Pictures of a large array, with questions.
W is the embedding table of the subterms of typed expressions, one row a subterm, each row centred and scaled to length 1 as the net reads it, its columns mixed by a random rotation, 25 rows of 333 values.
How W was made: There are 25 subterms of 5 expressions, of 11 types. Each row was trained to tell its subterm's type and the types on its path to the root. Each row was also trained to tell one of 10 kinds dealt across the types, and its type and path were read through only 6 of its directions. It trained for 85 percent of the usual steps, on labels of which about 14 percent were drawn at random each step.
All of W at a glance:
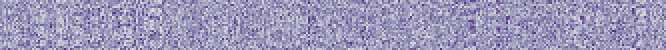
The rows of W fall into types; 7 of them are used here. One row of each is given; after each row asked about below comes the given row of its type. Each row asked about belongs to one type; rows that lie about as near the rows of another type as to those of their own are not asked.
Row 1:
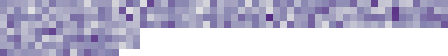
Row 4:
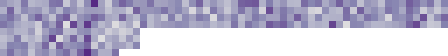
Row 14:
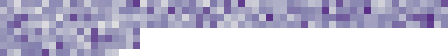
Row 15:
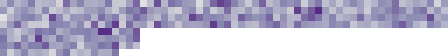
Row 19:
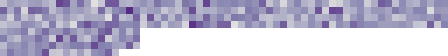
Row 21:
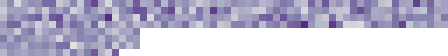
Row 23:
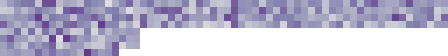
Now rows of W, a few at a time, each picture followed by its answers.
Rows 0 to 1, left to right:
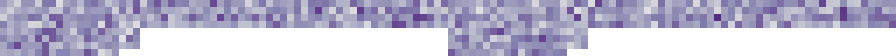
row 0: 21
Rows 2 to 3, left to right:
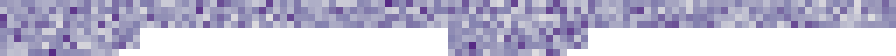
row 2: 23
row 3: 19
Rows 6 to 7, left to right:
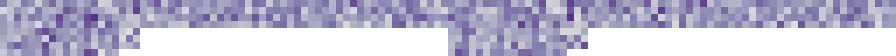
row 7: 4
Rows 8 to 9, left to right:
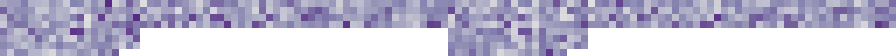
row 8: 15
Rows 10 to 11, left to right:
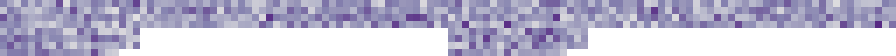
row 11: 14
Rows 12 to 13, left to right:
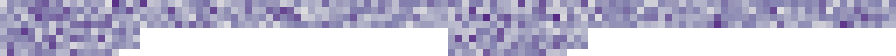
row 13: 21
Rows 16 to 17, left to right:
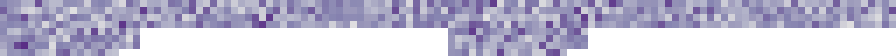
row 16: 14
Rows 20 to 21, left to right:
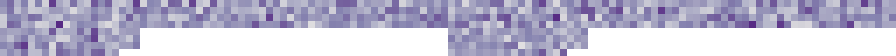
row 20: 14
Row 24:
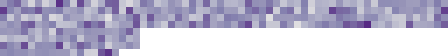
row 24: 19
